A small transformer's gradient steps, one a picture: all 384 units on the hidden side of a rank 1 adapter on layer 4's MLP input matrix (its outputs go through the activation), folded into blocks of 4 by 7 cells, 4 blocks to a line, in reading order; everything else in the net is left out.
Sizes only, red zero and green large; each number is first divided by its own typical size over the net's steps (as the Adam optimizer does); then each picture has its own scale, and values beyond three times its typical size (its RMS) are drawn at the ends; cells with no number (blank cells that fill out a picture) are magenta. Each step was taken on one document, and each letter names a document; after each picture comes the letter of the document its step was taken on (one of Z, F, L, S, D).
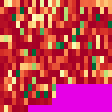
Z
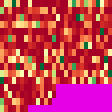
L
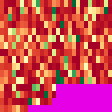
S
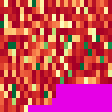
S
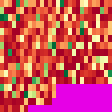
Z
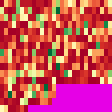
Z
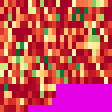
L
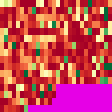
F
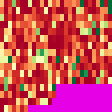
F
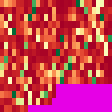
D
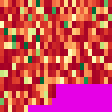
S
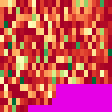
L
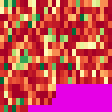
L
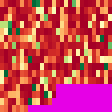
S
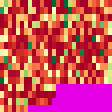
F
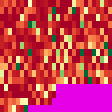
L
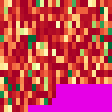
F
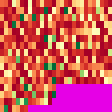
L
